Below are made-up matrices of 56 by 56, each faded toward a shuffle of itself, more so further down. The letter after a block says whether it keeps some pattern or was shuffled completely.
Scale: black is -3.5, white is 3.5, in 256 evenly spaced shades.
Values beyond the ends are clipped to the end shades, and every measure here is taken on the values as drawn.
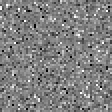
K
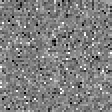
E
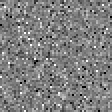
E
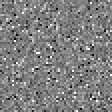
E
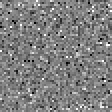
E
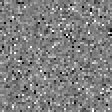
K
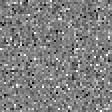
E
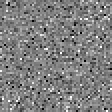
E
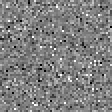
K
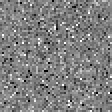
K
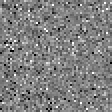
K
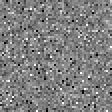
K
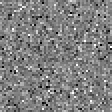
E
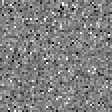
K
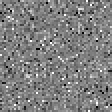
E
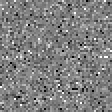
K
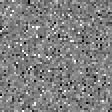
K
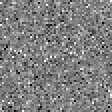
K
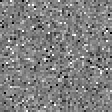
E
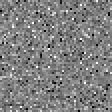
K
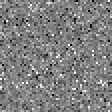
K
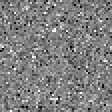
K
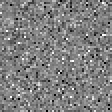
E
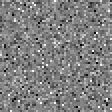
E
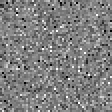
K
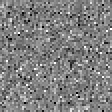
E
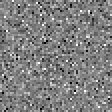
K
